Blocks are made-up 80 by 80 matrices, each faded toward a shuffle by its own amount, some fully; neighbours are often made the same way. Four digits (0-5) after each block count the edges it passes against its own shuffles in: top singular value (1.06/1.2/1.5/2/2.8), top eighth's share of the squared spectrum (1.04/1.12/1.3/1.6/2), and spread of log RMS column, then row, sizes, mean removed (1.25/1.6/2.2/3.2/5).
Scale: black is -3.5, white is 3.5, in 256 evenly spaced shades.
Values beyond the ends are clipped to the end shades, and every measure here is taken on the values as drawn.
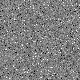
0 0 0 0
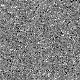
0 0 0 1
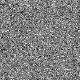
1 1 0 3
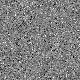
0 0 0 0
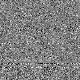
1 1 0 3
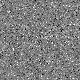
0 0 0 1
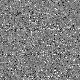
1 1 0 2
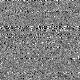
2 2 0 3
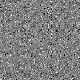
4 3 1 1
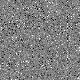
3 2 1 1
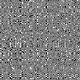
4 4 3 3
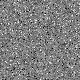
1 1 0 0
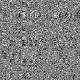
4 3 2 2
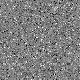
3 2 0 0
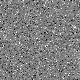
1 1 0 0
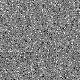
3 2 0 0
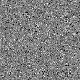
3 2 1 0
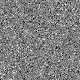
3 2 0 0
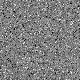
1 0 0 0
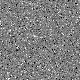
0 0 0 0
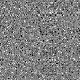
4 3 1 1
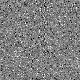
3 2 1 0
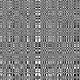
5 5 4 4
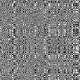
5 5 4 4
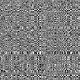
5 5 3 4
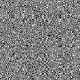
4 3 2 2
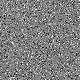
0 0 0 0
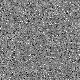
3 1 0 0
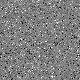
0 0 0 0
